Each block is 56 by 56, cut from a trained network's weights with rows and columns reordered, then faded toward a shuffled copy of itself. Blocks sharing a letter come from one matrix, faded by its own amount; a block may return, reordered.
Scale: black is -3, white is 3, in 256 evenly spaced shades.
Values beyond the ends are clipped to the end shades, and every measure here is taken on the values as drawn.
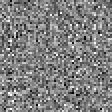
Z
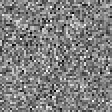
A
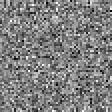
A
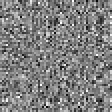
Z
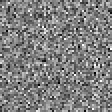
A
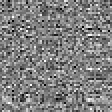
Z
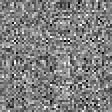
Z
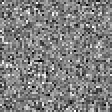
A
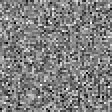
A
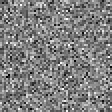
A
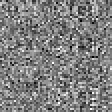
Z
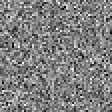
A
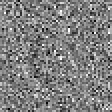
Z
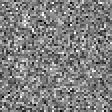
A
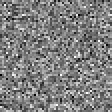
A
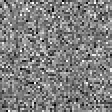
A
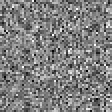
Z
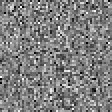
Z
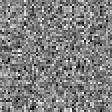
Z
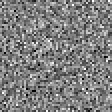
A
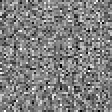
Z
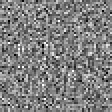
Z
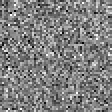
A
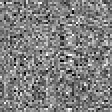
Z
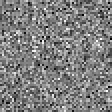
A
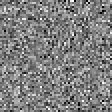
Z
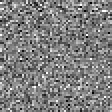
A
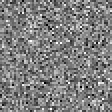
A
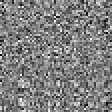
Z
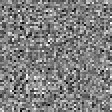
Z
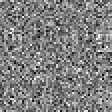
Z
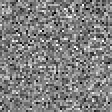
A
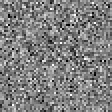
A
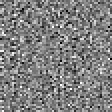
Z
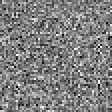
A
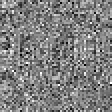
Z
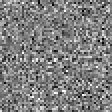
Z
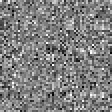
Z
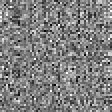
Z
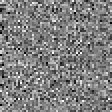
Z
